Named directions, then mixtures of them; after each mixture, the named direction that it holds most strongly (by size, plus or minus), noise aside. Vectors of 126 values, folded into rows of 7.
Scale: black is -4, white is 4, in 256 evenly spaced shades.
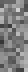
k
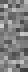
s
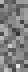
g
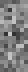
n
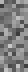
g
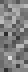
n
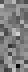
g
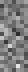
g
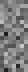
g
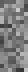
k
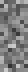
g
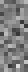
g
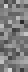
s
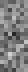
n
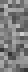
s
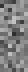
n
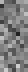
g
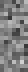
s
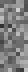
k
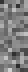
s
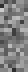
k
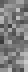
k
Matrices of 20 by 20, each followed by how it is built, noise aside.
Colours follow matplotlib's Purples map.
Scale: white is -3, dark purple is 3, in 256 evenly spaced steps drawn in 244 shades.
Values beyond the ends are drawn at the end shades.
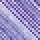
Toeplitz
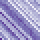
Toeplitz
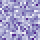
noise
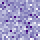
noise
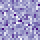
noise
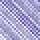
Toeplitz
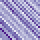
Toeplitz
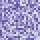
noise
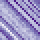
Toeplitz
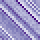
Toeplitz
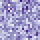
noise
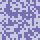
noise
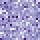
noise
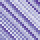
Toeplitz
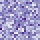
noise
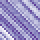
Toeplitz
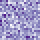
noise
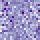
noise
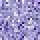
noise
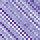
Toeplitz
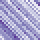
Toeplitz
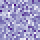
noise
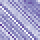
Toeplitz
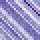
Toeplitz
